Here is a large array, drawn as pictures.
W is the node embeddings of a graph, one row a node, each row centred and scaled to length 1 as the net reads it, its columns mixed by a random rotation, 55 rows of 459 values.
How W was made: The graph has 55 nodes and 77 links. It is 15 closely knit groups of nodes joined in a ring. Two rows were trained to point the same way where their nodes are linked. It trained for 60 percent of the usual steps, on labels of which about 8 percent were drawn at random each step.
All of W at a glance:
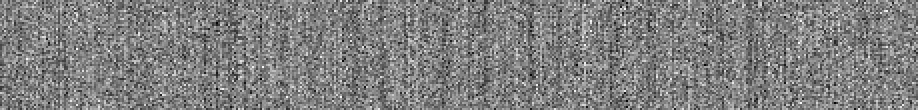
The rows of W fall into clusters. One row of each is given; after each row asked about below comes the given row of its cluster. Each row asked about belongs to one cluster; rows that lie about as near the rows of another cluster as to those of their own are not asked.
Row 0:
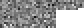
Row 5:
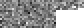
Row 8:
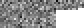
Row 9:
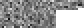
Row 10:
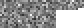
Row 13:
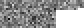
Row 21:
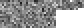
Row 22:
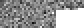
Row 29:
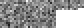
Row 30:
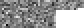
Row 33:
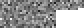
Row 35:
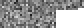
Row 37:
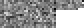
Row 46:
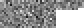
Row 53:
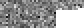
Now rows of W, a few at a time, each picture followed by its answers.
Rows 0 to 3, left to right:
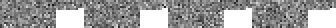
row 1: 53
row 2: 13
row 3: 29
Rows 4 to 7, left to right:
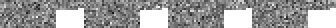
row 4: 10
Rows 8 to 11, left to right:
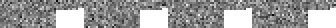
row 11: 37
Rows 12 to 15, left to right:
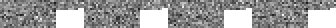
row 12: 37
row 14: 46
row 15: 37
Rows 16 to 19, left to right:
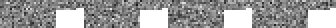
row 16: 22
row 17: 30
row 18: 46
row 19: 9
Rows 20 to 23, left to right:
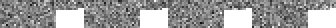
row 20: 30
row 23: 5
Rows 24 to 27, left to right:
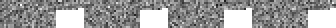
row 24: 8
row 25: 29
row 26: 0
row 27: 8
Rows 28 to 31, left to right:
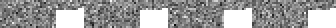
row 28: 0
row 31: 35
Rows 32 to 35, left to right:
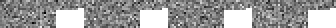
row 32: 22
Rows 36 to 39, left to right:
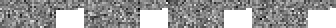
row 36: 35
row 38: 35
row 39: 13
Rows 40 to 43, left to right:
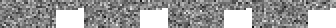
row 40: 0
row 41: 8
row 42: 46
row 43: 5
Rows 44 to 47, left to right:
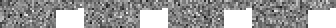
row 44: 35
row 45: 10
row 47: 33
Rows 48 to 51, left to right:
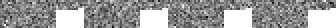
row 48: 0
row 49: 29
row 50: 53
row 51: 21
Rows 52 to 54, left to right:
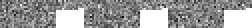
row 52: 8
